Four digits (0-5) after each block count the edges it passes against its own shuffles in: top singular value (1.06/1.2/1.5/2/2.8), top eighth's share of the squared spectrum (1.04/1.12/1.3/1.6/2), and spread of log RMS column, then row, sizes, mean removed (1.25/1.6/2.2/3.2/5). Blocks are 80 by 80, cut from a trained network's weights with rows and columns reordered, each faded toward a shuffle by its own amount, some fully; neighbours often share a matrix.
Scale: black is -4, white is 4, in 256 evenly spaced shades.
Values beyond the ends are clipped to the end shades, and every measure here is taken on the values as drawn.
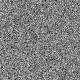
0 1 0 0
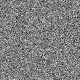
1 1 0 0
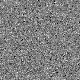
2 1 0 0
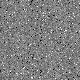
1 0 0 0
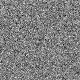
0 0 0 0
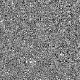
3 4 2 2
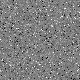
0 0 0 0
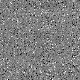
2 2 2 0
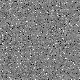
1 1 0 0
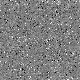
0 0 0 0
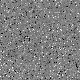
0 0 0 0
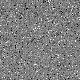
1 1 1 0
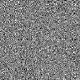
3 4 2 2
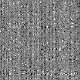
4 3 0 3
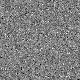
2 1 0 1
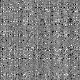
3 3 0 3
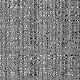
4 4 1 3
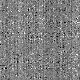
3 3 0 2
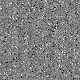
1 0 0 0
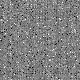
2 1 0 1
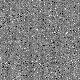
2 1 0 0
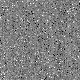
1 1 0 0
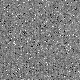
1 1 0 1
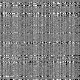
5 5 1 4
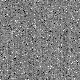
1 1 0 0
